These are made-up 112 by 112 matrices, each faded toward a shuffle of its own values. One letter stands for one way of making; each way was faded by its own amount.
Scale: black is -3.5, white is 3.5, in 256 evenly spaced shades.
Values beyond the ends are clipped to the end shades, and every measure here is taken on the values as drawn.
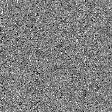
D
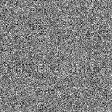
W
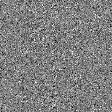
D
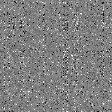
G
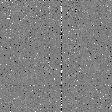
G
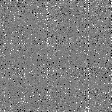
G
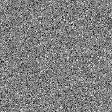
D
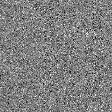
D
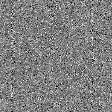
D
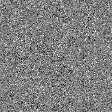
D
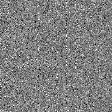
D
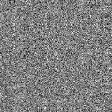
W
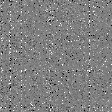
G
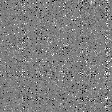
G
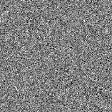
W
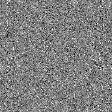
D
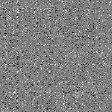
G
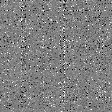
G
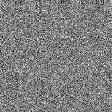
W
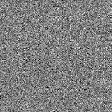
W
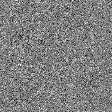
D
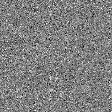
D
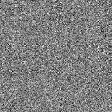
W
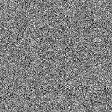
W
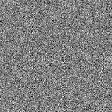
W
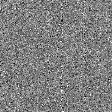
D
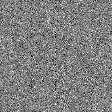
D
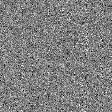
D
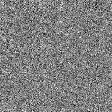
W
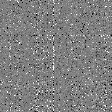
G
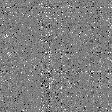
G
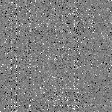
G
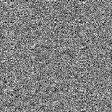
W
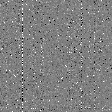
G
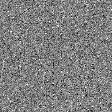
D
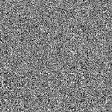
W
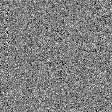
D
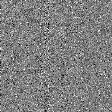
D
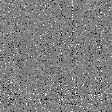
G
